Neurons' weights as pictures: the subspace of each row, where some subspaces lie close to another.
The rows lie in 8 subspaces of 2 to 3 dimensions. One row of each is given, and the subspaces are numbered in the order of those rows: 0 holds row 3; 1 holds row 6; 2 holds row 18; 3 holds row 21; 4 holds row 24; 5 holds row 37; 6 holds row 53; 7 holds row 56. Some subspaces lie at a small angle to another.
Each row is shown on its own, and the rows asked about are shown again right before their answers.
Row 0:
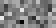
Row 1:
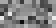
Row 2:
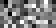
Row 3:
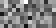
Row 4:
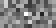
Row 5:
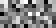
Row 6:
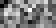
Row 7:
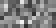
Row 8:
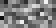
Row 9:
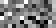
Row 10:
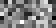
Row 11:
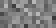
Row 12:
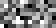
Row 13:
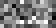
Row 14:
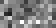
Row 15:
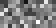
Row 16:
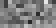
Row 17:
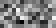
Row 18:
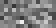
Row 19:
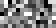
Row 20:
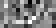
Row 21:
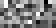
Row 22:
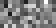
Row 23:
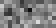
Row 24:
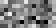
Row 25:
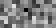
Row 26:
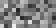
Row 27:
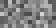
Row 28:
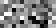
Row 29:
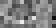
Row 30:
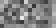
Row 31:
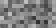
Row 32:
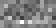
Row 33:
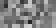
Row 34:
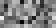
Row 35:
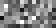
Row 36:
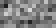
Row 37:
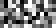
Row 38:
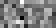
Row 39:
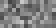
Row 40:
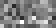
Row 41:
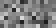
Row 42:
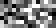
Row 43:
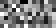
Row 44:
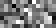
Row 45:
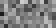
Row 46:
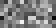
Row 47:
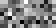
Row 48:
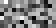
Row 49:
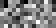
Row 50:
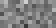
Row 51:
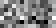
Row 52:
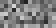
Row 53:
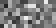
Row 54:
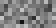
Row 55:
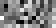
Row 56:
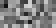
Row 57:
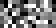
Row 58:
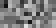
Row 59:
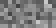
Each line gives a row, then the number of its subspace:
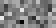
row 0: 3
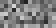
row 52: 0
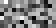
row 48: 2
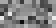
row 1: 7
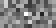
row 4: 5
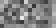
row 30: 1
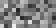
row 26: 6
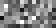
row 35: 3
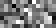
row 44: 2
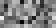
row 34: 7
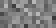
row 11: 2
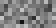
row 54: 3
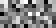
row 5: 2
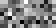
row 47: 1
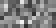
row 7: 7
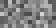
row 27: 5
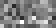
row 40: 4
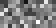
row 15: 1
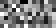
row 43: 0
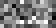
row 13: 4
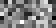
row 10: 5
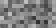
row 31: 4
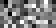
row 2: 6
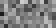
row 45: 2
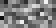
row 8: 2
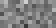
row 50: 0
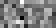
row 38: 1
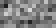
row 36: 1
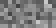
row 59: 3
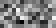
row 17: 6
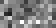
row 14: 1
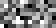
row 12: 6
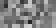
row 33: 7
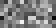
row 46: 7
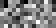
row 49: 4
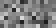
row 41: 0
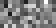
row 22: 6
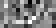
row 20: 5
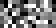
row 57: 6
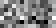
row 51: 4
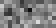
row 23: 1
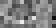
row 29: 5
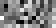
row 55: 3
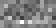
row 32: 1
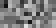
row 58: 7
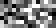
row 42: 2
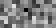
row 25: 2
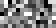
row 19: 5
